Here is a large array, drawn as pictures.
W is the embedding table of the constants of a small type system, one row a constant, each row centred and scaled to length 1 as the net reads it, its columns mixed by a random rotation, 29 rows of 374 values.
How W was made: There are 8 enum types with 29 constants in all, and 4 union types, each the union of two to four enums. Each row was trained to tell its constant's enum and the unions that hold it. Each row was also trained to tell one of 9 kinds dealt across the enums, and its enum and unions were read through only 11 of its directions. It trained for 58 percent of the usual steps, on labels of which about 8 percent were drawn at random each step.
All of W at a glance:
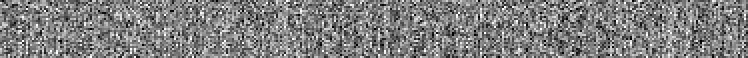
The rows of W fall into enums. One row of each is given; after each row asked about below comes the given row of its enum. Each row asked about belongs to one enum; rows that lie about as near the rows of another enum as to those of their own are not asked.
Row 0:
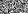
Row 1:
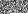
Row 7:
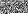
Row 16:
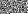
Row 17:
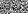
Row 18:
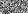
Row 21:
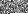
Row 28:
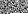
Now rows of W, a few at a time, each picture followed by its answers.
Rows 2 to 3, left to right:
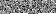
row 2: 7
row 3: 28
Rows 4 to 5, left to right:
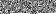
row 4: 0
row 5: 18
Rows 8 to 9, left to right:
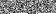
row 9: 1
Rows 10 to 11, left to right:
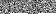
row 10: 0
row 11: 28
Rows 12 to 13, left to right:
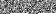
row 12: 28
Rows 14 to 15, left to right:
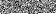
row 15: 21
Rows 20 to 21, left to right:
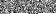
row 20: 0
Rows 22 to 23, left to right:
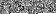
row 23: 21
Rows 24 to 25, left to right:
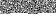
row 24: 7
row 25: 28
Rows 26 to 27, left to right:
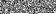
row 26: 0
